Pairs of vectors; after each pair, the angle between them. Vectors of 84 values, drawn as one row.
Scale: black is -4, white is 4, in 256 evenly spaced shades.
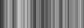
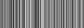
orthogonal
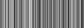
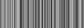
partly aligned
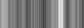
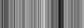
nearly opposite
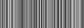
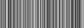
nearly opposite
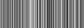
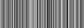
nearly parallel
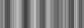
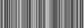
partly aligned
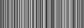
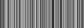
partly aligned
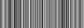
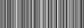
orthogonal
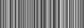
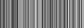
orthogonal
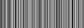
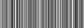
nearly opposite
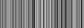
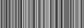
partly aligned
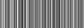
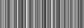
nearly parallel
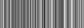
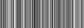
orthogonal
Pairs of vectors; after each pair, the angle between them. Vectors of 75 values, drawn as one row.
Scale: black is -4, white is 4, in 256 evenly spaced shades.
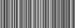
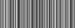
nearly opposite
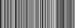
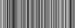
orthogonal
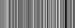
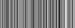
nearly opposite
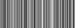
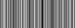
nearly opposite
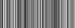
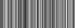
partly aligned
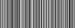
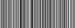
nearly opposite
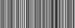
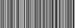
nearly parallel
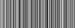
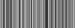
partly aligned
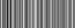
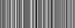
orthogonal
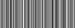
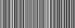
partly opposed
